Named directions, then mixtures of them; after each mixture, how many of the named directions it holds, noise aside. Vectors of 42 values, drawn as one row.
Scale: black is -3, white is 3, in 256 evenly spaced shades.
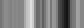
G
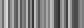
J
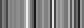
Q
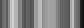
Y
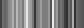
three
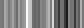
three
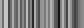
one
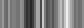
one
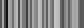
two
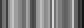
two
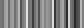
two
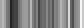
one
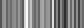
three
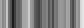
one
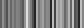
one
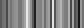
one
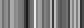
two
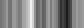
one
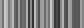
one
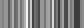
three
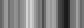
one
